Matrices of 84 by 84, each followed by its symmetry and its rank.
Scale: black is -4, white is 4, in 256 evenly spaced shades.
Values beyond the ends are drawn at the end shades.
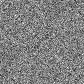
symmetric, full rank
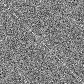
symmetric, full rank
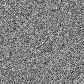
symmetric, full rank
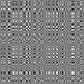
symmetric, rank two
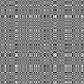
symmetric, rank two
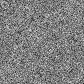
symmetric, full rank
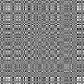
symmetric, rank two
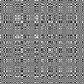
symmetric, rank two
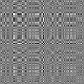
symmetric, rank two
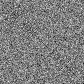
symmetric, full rank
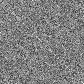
symmetric, full rank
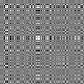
symmetric, rank two
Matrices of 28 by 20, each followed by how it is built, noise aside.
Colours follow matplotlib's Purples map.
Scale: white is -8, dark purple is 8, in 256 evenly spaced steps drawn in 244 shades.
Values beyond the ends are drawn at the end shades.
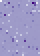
sparse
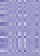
low rank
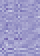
low rank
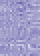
low rank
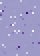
sparse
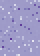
sparse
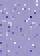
sparse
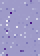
sparse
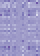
low rank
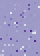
sparse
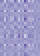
low rank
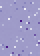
sparse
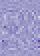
low rank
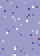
sparse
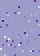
sparse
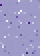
sparse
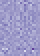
low rank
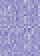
low rank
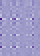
low rank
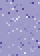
sparse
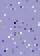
sparse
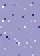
sparse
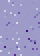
sparse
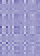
low rank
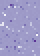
sparse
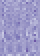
low rank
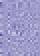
low rank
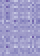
low rank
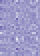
low rank
